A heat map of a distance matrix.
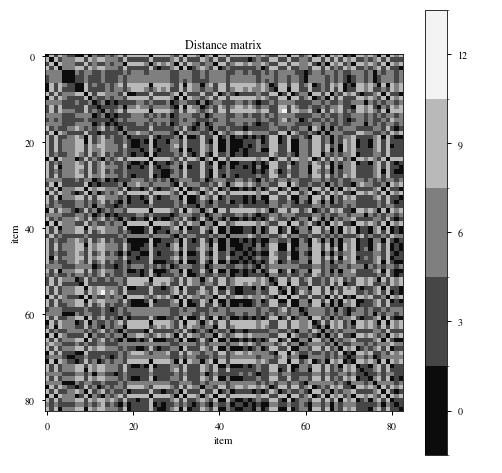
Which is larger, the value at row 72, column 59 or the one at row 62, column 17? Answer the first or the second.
the second
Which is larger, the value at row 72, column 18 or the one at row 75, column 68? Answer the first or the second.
the first
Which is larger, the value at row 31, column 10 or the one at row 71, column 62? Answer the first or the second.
the first
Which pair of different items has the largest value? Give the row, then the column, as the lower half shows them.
55, 13
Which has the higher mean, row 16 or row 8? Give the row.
8
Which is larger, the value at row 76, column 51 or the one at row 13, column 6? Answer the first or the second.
the second
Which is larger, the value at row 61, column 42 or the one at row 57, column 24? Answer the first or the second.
the second
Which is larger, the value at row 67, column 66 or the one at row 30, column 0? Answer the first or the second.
the first
